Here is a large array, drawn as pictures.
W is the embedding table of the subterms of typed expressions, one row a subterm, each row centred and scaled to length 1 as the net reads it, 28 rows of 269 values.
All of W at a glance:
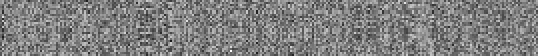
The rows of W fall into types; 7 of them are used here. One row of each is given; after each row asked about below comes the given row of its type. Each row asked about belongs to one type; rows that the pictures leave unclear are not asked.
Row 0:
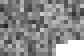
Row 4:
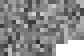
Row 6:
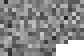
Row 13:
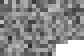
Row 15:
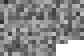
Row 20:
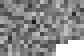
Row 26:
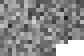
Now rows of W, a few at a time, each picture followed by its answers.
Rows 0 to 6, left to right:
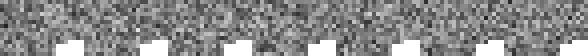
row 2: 0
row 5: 6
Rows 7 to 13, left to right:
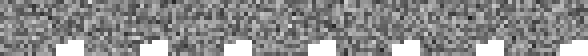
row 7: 15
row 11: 26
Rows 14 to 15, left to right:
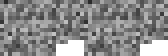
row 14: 15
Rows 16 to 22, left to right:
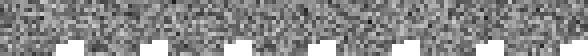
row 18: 15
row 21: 26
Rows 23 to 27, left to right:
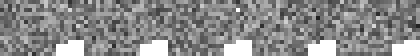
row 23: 6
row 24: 13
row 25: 4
